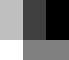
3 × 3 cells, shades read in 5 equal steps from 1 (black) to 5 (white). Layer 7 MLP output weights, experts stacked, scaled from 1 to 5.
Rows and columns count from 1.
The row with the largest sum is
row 3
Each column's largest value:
5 3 3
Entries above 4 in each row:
0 0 1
